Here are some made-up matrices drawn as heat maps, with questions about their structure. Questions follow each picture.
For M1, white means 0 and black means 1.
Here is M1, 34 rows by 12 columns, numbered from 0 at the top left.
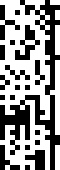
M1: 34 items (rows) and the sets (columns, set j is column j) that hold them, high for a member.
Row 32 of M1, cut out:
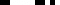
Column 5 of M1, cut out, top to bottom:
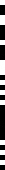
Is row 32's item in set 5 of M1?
no
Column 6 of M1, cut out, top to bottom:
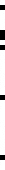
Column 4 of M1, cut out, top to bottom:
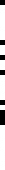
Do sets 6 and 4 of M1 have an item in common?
no
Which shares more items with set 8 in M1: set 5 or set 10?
set 10
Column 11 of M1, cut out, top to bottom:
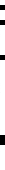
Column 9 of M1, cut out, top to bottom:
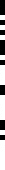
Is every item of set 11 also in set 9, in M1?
no
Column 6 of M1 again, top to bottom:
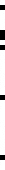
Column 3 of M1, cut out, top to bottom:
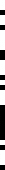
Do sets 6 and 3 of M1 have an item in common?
no
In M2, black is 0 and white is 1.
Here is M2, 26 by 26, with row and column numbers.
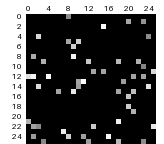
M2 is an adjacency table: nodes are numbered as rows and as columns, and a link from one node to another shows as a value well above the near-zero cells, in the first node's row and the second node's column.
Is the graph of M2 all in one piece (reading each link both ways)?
no
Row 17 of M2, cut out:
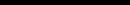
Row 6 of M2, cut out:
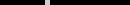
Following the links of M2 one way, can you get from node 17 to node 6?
no
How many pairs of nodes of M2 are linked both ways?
1
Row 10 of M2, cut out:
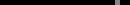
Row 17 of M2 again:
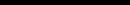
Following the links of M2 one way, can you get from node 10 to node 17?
no
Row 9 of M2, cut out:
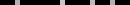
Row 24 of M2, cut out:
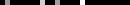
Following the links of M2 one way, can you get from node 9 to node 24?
yes
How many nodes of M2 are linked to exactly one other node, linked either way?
1
